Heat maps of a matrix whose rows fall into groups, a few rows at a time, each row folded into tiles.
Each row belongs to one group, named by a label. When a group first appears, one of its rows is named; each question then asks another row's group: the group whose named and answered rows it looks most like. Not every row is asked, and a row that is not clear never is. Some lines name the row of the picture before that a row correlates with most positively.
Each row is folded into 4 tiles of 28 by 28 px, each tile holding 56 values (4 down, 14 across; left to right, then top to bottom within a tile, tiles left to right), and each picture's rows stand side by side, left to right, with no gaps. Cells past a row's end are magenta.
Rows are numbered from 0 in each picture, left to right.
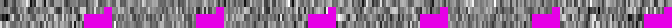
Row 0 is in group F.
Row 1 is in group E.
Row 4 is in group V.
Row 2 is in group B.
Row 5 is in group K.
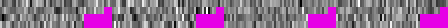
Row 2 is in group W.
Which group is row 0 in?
F
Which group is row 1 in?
E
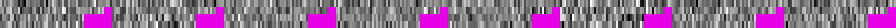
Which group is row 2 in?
V
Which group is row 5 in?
K
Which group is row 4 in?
E
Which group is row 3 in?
K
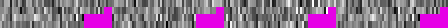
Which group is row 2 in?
B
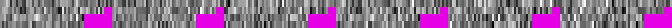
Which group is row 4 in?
E
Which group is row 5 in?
V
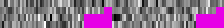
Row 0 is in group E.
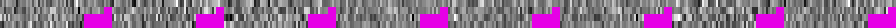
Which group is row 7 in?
B
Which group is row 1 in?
B
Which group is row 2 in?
F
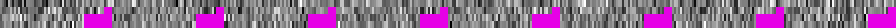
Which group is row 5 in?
V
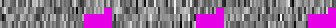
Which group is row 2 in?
B
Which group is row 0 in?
F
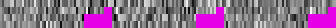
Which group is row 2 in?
K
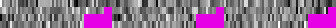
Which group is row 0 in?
W
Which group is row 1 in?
F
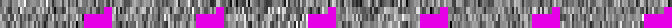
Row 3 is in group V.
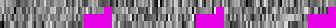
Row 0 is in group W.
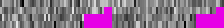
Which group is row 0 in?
B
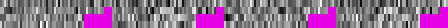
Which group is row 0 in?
K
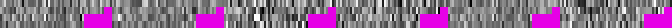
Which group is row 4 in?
B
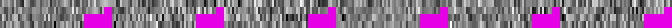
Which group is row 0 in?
B
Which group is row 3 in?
F
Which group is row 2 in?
K
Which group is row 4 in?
E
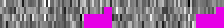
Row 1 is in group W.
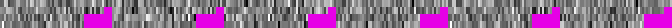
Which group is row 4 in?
E
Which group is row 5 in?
W
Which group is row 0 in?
E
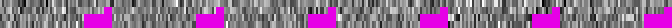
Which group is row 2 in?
E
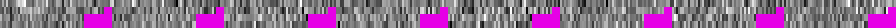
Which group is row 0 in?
V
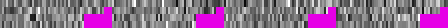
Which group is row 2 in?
B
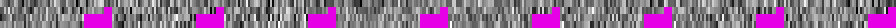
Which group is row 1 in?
V
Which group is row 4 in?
E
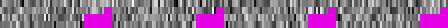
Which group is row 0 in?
B
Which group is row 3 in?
F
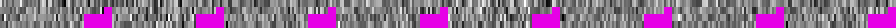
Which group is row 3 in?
E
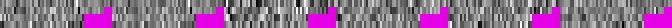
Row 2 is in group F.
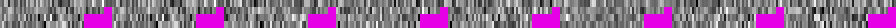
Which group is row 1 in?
E
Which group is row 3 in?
K
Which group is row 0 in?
E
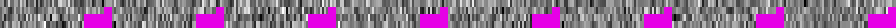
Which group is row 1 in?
K
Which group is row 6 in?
F
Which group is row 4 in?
V
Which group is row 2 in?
W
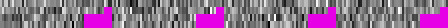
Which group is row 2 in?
E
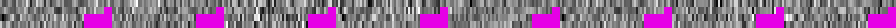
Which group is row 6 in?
B
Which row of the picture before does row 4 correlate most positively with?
0
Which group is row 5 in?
F
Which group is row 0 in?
F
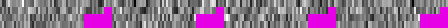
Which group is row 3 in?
W
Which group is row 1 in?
K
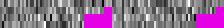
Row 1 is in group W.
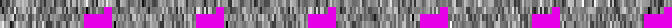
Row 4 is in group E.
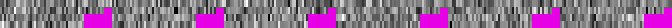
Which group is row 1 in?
V
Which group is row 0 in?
W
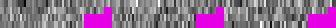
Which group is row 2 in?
K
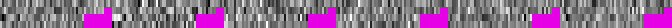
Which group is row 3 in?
V
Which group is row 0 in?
F
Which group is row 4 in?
W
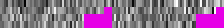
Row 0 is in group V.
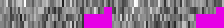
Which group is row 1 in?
V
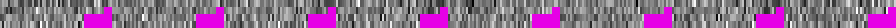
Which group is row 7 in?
B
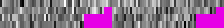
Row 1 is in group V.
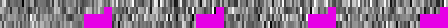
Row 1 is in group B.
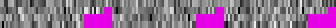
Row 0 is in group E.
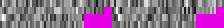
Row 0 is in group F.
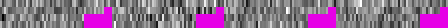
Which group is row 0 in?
F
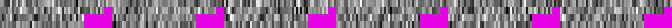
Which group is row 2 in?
F
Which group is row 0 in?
W
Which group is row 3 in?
V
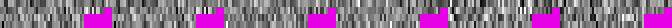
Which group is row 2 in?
E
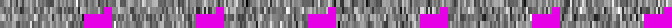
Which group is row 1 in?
E
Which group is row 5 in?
W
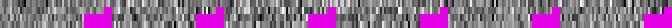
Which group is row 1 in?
E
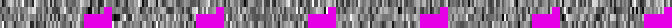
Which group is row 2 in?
B
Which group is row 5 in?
F
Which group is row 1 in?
F
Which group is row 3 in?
V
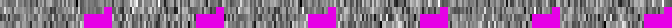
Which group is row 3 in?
E
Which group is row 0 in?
W
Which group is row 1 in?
V
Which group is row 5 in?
E
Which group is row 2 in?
W
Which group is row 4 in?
K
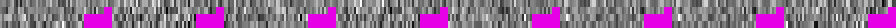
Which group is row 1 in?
V
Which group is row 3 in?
V
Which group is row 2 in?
W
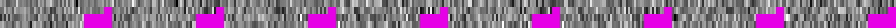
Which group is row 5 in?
E
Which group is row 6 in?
F
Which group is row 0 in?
W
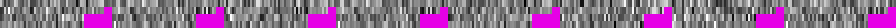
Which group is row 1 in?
E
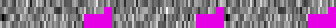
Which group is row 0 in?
F
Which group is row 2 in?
F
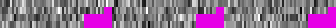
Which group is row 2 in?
K
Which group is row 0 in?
W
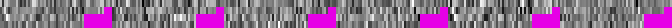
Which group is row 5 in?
W
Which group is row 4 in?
F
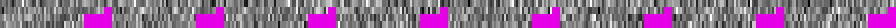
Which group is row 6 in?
W
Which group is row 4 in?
B
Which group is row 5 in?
K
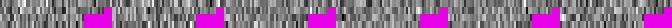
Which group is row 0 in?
V
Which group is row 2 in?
K
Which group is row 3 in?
F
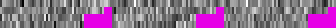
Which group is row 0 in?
B
